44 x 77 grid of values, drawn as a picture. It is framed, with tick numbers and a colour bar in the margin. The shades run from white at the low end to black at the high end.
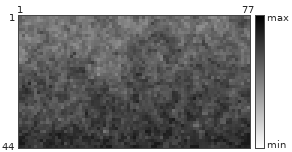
Average level on the scale: 70%. Slope: up to the bottom. Ninth with the lowest average: top left.
